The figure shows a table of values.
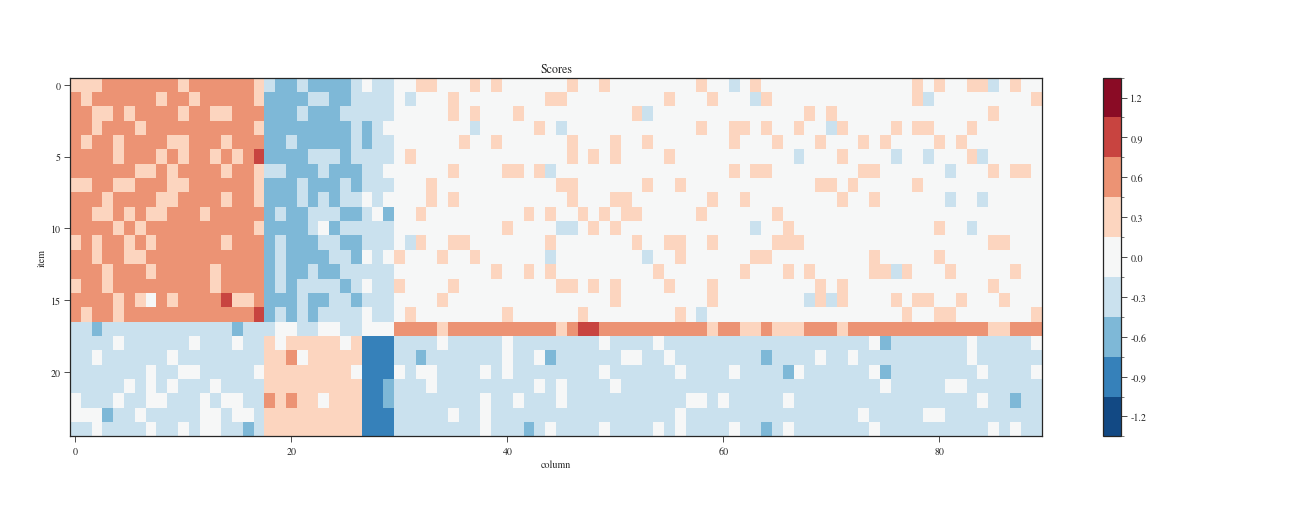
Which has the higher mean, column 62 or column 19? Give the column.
62
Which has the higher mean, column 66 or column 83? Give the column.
83
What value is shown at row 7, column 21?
-0.3
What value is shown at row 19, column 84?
-0.3
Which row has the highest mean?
17
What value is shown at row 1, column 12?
0.6
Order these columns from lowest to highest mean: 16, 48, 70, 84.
70, 84, 48, 16
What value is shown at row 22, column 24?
0.3
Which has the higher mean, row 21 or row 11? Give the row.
11
